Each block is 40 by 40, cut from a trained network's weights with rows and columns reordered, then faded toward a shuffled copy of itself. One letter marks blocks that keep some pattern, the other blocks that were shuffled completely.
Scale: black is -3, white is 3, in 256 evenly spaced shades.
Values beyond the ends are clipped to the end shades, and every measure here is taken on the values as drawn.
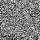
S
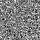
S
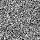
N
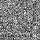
S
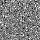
S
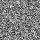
N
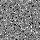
N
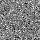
N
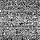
S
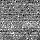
S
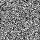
N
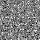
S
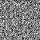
S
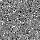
N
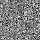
S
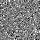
N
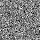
N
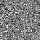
S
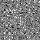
S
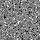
N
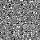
S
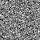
N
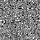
S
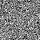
N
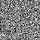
S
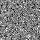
N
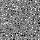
S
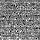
S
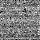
S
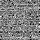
S
